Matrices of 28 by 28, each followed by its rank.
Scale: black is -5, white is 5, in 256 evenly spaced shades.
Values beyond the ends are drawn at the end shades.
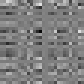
two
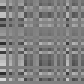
one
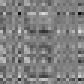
two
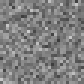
full rank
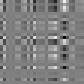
one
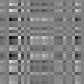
one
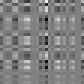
one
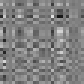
two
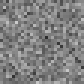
full rank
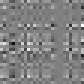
two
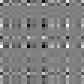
one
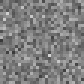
full rank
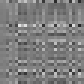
two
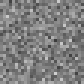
full rank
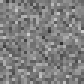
full rank
